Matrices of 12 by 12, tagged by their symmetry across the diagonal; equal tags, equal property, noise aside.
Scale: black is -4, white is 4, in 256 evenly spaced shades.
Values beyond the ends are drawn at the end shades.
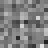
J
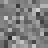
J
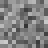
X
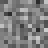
X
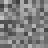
J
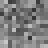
X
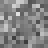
X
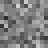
J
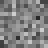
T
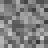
J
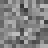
X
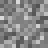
T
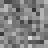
X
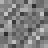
T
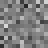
J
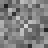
T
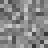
T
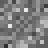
T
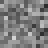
X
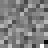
J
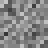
T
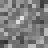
T
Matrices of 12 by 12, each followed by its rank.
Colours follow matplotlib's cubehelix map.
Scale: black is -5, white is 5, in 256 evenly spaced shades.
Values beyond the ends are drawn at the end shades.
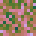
full rank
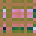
one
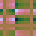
one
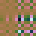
one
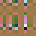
one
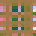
one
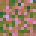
full rank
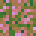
full rank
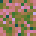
full rank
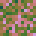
full rank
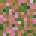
full rank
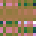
one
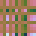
one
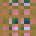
one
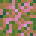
full rank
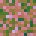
full rank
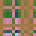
one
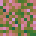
full rank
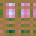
one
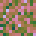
full rank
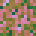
full rank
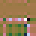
one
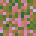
full rank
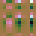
one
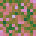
full rank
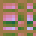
one
